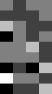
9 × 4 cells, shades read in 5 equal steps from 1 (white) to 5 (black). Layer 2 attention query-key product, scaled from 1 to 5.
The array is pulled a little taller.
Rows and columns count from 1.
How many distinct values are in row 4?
3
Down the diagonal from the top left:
3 4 4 3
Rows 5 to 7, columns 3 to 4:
2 4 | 3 4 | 5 2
